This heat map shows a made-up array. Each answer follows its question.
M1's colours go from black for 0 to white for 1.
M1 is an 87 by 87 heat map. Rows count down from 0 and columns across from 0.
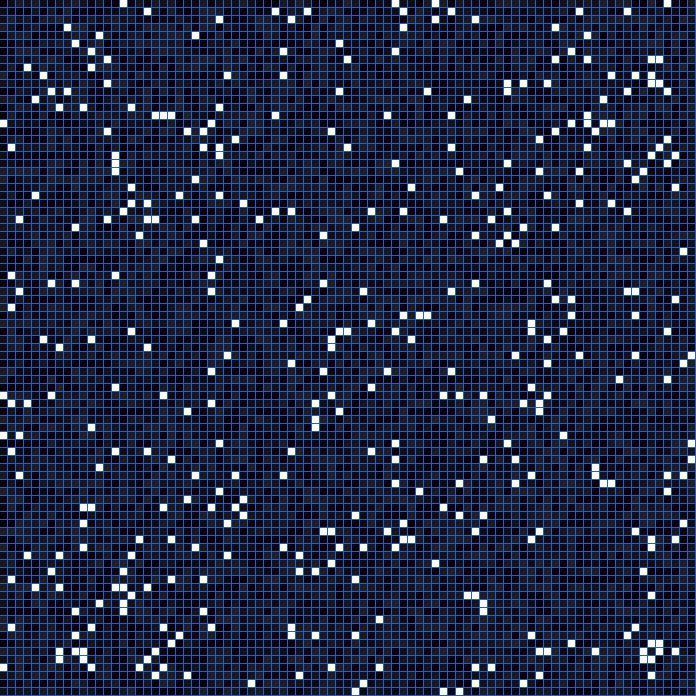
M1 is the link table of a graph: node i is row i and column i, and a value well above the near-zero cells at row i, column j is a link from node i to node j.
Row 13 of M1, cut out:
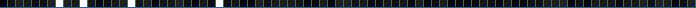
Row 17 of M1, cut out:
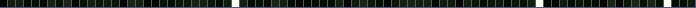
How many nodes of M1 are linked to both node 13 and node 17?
0
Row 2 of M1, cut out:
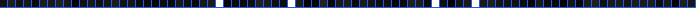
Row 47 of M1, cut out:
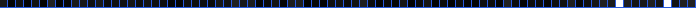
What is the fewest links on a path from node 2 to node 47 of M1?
3
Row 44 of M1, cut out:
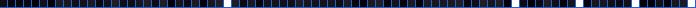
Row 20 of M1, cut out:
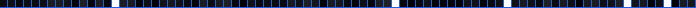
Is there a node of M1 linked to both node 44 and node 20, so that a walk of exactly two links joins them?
no
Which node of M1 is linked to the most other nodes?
node 81
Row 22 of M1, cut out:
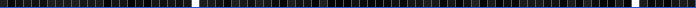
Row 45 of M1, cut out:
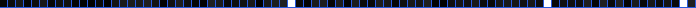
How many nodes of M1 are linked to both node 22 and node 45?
0
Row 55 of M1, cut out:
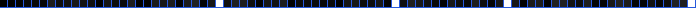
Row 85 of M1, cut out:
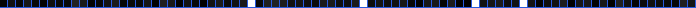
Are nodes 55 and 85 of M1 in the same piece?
yes
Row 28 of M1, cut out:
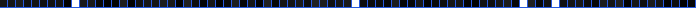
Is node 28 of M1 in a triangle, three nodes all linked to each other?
no
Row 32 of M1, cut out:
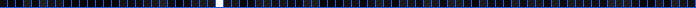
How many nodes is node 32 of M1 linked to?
1
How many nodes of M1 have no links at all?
1
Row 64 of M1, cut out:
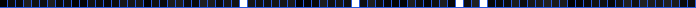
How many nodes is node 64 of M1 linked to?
4
